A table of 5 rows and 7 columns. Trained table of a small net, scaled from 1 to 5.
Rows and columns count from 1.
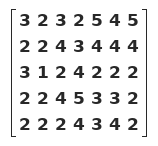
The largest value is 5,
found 3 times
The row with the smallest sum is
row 3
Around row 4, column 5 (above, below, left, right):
2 3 5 3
